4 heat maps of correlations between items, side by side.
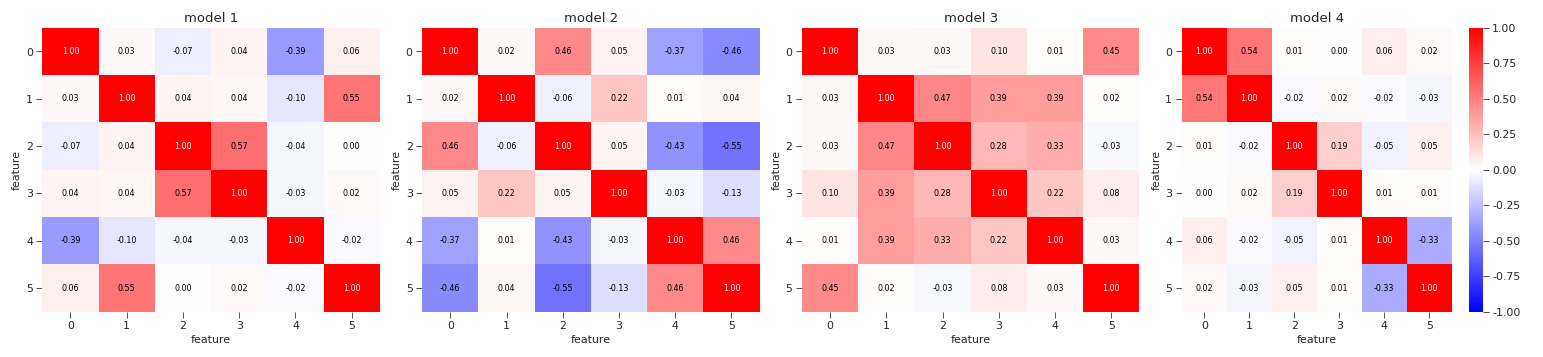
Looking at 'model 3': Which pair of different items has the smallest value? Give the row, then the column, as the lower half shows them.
5, 2
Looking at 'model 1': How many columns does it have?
6
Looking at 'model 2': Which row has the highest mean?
1
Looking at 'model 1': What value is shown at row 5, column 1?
0.55
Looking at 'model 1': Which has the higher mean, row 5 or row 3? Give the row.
3
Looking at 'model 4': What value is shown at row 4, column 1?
-0.02
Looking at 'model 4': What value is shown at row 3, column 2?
0.19
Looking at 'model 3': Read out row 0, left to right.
1.00 0.03 0.03 0.10 0.01 0.45
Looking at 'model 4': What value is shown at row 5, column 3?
0.01
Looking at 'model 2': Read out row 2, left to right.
0.46 -0.06 1.00 0.05 -0.43 -0.55
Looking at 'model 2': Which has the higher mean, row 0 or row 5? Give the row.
0
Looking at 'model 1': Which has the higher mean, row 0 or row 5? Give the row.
5
